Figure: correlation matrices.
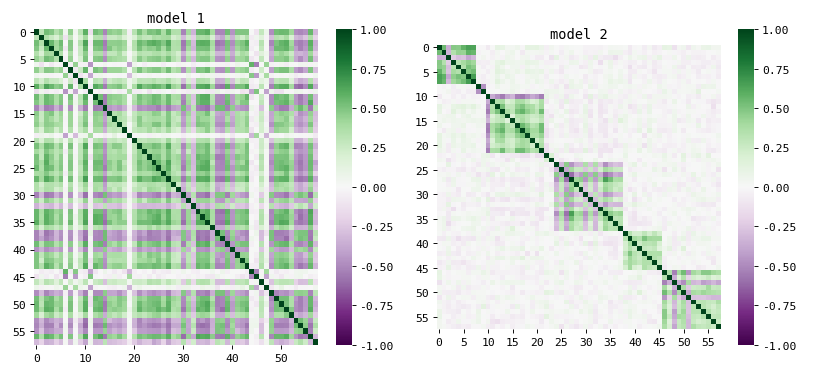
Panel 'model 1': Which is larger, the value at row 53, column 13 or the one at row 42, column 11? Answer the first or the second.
the second
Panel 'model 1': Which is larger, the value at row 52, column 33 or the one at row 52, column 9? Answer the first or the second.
the first
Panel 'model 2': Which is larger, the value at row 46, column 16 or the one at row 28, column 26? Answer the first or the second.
the first
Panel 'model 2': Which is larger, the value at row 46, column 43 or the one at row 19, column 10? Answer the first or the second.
the first
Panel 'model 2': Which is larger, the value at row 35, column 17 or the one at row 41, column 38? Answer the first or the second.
the second
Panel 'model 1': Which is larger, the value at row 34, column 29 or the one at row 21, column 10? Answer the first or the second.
the second
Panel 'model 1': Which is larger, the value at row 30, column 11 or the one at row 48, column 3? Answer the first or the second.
the first
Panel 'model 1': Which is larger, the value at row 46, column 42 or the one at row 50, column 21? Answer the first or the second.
the second
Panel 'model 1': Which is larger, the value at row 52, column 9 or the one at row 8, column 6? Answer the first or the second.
the second
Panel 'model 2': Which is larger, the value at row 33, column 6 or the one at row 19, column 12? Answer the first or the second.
the second
